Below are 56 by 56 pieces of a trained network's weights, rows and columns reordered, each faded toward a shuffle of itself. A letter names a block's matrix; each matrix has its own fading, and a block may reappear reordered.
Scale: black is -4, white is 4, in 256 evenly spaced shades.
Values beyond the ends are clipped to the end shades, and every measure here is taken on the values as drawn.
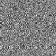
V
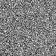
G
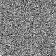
G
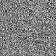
V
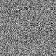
V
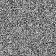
G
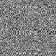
V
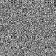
V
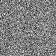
G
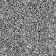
G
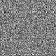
V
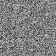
G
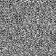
V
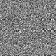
V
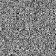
V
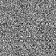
V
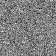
G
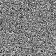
G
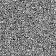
G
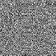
V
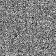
G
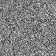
G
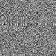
V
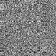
V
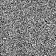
G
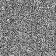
G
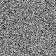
G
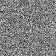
G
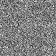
G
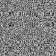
V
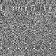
V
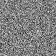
G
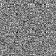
V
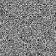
V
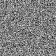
G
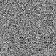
V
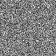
G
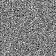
G
